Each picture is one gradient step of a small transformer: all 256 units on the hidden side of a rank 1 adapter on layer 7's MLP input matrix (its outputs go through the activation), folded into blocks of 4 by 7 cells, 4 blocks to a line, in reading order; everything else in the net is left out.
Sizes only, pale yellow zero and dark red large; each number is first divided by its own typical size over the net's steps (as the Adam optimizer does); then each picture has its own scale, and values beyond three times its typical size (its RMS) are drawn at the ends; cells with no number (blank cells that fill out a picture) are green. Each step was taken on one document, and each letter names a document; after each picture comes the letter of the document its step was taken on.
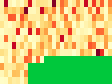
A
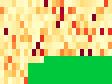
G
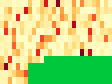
G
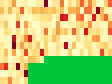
G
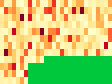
A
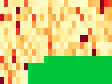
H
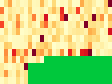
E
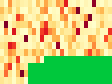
A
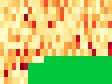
A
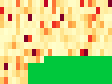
E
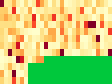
A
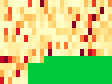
H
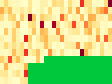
E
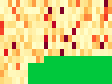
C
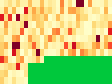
C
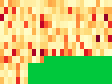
C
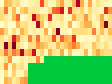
C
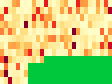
C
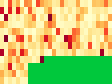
A
